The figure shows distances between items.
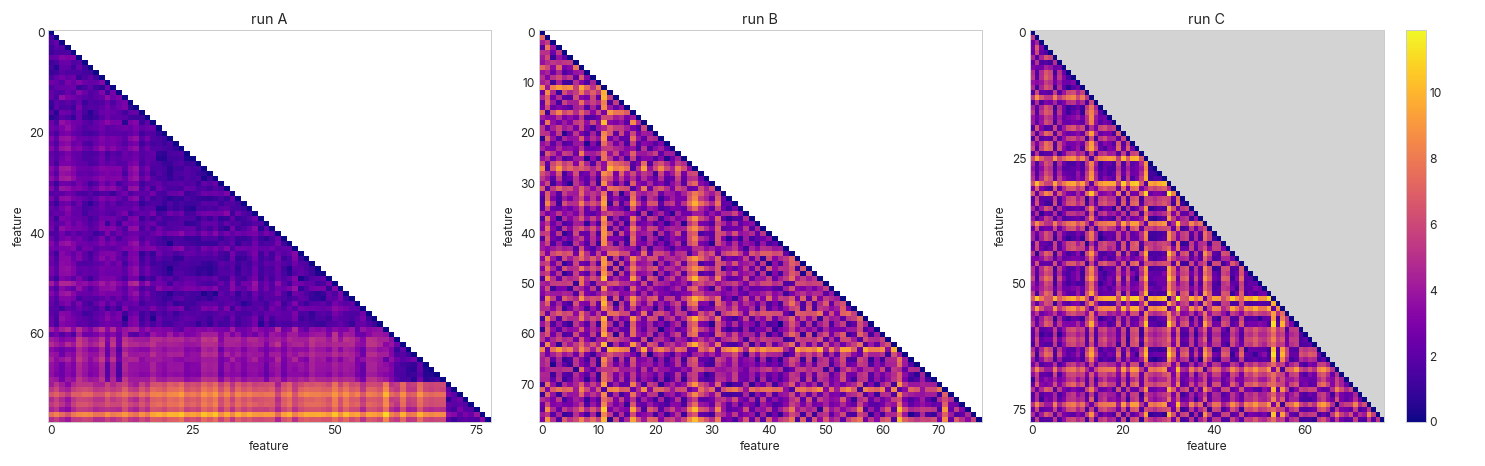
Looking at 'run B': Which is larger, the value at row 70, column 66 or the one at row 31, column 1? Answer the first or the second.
the first
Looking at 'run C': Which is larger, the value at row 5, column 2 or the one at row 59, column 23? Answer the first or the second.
the second
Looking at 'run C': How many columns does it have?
78
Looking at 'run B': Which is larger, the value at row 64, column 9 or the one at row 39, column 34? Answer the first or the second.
the second
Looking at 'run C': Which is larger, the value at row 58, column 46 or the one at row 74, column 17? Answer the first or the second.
the second
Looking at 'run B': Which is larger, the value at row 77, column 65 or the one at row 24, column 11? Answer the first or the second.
the second
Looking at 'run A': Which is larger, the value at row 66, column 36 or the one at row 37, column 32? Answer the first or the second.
the first
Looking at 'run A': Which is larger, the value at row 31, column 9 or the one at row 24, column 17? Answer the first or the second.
the first
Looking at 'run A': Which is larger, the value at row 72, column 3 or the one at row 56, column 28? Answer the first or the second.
the first
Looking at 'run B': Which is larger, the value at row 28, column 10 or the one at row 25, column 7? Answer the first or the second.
the second
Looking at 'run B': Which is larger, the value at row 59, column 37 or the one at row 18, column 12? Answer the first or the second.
the second
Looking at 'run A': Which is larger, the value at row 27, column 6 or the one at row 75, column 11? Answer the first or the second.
the second
